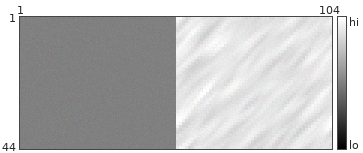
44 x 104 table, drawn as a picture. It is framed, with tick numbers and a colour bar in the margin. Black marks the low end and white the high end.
It is made of 1 by 2 panels. Panel 1,1: middling, flat. Panel 1,2: very high, slanting up to the right, faint in contrast.
